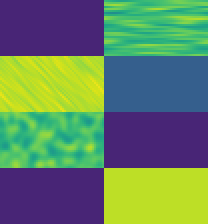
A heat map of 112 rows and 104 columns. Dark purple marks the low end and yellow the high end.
The table splits into 4 rows of 2 panels. Panel 1,1: very low, flat. Panel 1,2: high, streaked across. Panel 2,1: very high, slanting down to the right, faint in contrast. Panel 2,2: low, flat. Panel 3,1: high, blotchy. Panel 3,2: very low, flat. Panel 4,1: very low, flat. Panel 4,2: very high, flat.
